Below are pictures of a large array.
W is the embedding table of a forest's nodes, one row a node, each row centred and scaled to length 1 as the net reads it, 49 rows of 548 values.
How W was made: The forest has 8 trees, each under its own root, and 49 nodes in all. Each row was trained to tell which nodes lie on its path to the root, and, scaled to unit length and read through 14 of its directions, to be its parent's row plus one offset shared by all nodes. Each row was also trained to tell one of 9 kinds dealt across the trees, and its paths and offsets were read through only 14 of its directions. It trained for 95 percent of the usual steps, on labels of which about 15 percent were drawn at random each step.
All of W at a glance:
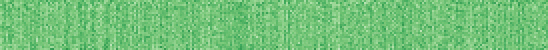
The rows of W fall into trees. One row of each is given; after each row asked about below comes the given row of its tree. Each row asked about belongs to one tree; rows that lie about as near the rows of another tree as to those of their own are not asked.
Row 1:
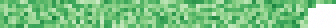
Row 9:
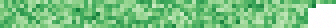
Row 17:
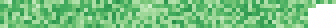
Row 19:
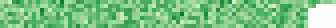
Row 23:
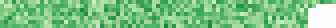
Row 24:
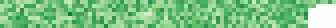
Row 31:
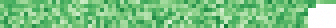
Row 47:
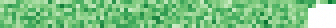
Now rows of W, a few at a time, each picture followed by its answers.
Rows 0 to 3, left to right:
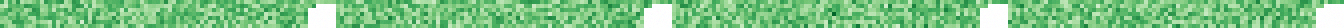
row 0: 1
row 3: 47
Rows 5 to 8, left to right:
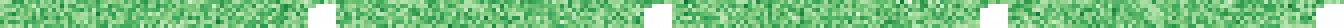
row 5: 19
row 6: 9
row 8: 9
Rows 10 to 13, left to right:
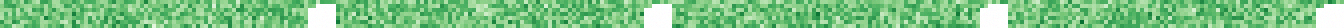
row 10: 47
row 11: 17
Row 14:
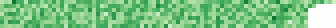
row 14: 19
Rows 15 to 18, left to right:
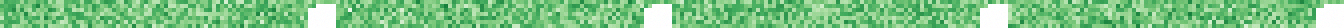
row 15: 31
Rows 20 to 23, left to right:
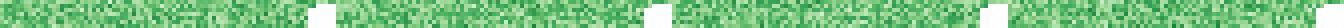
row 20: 31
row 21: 23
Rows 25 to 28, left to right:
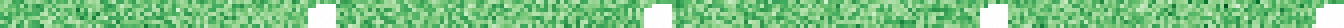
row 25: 1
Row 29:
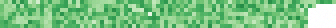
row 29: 23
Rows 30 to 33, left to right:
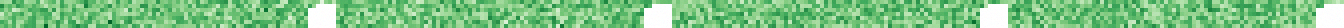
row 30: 19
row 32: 23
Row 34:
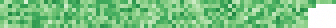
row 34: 1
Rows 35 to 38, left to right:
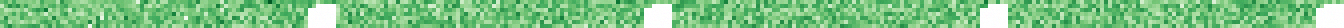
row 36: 47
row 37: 9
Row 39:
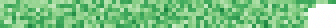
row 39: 47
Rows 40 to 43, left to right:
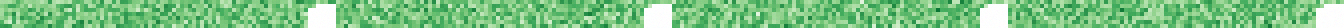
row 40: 47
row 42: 19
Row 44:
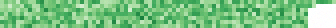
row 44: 23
